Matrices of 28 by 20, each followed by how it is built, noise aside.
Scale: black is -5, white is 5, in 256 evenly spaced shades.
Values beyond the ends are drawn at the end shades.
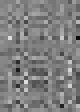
low rank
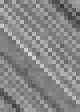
Toeplitz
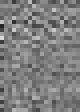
low rank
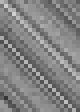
Toeplitz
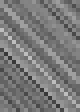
Toeplitz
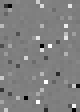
sparse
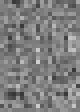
low rank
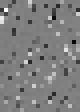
sparse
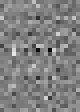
low rank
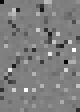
sparse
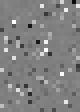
sparse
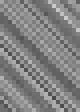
Toeplitz
